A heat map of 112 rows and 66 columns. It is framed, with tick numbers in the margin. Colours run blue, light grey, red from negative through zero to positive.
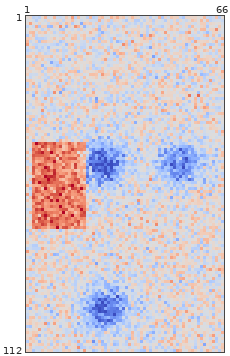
Ninth with the highest average: middle left. Dips: three. Odd patch: higher, in the middle left.
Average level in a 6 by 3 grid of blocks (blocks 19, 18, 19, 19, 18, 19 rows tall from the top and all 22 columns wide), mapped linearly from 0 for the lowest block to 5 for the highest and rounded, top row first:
222
222
400
522
222
202
